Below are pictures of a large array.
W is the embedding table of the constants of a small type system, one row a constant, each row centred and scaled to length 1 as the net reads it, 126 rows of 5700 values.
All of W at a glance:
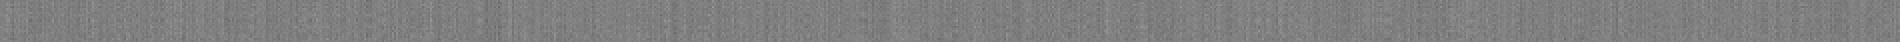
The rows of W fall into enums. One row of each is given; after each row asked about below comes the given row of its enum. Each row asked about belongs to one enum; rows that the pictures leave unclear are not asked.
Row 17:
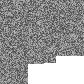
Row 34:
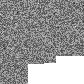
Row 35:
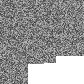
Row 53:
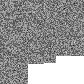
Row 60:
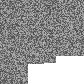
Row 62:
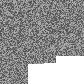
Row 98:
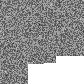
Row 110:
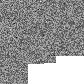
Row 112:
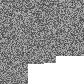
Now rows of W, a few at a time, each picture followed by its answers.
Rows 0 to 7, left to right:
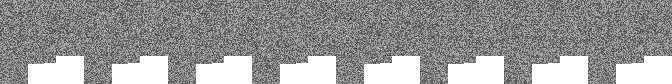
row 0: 62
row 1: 112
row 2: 112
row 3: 34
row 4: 110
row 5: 60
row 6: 60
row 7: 62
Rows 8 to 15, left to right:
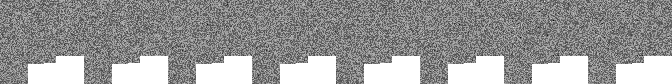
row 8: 112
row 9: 17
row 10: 98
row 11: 98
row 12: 60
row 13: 98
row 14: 110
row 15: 110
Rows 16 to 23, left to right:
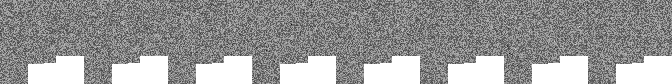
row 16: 62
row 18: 112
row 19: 98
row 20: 112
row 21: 60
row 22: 34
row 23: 60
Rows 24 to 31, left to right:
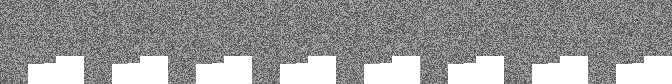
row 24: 60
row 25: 62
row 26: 34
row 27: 17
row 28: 62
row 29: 98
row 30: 60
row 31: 110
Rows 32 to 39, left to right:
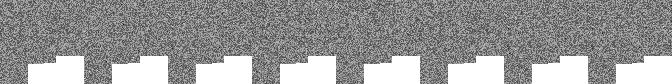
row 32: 62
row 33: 98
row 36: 112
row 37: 62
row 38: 34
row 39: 34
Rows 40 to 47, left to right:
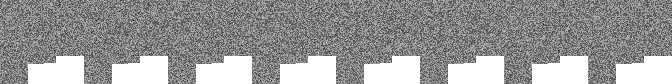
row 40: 98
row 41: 110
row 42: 53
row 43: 53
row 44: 62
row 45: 62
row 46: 98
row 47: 98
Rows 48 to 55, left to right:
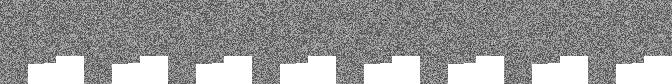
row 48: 17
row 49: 34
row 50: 112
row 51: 62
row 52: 110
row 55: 17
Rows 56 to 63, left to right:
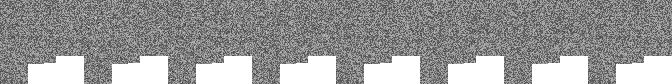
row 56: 60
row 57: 34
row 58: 35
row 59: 17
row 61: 62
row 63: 60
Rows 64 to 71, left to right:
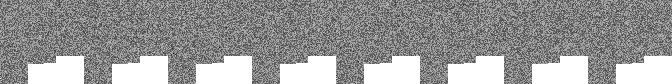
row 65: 35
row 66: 34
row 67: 112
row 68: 98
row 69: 112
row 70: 62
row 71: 17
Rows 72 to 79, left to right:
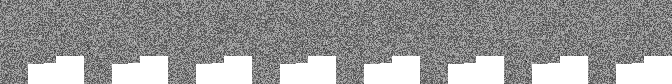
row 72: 98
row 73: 34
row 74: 62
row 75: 53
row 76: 17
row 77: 60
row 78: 98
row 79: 98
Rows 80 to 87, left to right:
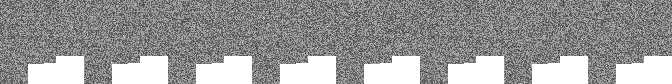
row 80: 60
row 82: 53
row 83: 34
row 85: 60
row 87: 53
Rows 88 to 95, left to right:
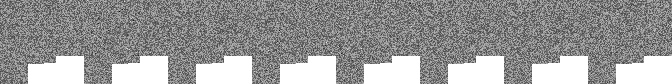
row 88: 60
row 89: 110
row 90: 62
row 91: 53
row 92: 34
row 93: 62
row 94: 62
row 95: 112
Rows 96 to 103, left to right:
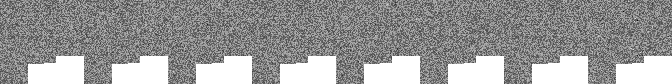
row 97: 112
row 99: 60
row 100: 98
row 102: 60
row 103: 110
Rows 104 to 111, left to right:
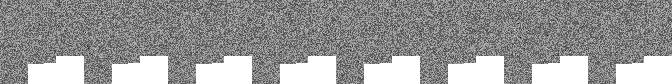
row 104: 98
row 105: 34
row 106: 112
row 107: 112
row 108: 98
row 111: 112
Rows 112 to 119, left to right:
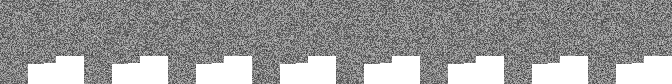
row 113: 110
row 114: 53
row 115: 98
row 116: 60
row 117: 112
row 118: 53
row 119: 53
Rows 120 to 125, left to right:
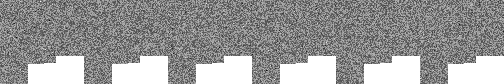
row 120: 110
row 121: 62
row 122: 34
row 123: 53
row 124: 60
